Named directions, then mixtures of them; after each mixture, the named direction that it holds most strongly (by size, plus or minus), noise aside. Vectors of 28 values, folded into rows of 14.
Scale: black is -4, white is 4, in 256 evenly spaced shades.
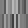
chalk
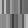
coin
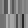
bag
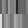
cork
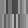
chalk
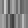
bag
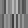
chalk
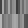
cork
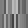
chalk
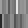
cork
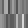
bag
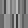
chalk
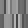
chalk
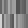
cork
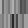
coin
